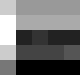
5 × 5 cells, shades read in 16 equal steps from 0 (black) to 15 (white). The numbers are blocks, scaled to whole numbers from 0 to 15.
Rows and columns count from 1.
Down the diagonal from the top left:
12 10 3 4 0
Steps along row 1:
down same same same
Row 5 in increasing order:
0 0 0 0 7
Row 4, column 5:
5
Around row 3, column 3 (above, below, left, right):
10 4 2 2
